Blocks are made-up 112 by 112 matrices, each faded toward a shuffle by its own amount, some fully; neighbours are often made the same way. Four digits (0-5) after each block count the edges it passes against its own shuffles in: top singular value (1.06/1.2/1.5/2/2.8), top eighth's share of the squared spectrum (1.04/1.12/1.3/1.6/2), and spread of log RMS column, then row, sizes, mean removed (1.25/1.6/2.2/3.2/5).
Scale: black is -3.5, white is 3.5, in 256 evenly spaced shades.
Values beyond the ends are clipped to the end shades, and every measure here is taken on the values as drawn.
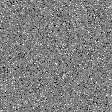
1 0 0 0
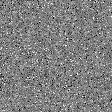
2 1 0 0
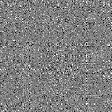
4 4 2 2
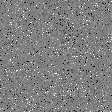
2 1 0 0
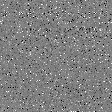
3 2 0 1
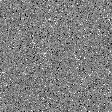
0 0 1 0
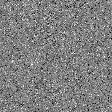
0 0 1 0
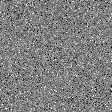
0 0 0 0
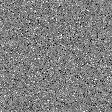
0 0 0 0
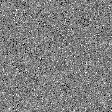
1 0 2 0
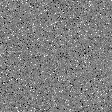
0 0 0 0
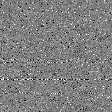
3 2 0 2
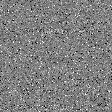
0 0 0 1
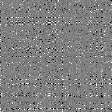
4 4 3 3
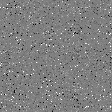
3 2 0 1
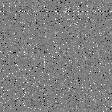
3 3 1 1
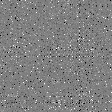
3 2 1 1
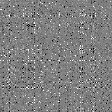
4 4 3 2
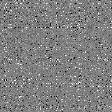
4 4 2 3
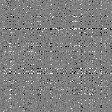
4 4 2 3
